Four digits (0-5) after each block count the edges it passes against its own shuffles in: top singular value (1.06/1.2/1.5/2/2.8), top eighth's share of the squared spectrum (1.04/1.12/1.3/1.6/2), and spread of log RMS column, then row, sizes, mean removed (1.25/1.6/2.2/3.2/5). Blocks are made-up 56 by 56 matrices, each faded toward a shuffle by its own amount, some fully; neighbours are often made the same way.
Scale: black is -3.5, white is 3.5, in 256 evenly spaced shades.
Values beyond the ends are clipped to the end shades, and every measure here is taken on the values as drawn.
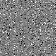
3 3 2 0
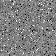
2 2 0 0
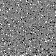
2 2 0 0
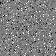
0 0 0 0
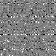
4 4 1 2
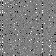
4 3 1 0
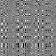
5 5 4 3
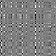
5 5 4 3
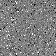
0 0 0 1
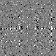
4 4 2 2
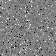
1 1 0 0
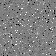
1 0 0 0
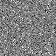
0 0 0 0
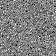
0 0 0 0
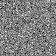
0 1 0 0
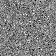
0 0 0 0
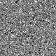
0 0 0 0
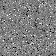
0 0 0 0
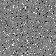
2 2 1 0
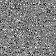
1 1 0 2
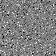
0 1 0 0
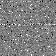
2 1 0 1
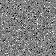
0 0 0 0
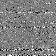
2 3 0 3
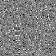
3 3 1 1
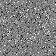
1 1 0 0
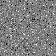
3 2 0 0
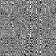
4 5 3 2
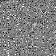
2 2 1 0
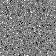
2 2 1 0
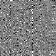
4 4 2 1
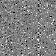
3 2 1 0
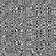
4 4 3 3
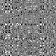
4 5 3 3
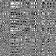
4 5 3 3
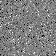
1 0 0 0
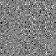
4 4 2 2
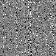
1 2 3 0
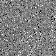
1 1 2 0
